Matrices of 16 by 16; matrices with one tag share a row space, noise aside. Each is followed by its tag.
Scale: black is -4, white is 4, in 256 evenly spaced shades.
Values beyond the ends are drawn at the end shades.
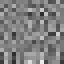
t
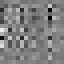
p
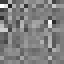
p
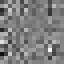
p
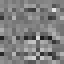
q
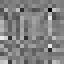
p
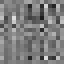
t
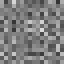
t
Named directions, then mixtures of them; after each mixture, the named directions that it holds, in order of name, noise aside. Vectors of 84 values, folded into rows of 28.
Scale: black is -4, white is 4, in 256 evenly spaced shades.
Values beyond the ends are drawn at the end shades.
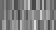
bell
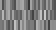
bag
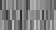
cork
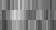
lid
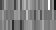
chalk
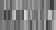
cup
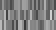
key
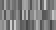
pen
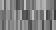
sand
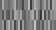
bag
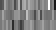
chalk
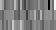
chalk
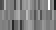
chalk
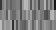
chalk, key, pen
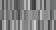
bell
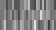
bell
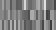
key, pen, sand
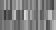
cup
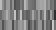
cork, sand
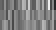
bell, chalk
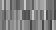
sand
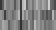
chalk, cork, pen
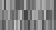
cup, sand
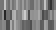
cup, lid, pen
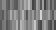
bell, lid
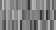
bell, sand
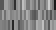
bag, chalk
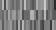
key, sand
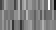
chalk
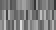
bag, bell, key
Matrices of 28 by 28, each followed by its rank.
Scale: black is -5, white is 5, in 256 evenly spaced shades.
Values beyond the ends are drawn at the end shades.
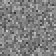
full rank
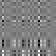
one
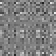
three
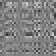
three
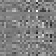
three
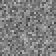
full rank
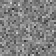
full rank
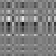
one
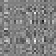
three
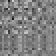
three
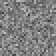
full rank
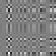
one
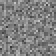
full rank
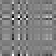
one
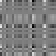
one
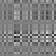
one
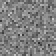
full rank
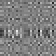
three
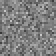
full rank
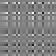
one
